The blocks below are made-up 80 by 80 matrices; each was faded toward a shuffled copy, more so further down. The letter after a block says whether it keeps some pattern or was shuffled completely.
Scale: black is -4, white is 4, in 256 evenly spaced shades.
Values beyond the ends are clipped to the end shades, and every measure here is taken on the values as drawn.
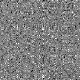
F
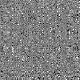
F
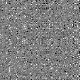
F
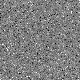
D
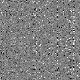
F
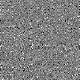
F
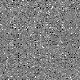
F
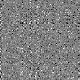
F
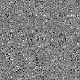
F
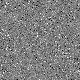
D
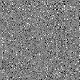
F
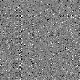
F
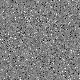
D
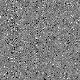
F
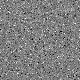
D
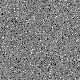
D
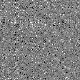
F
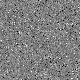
D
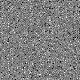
F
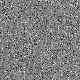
D
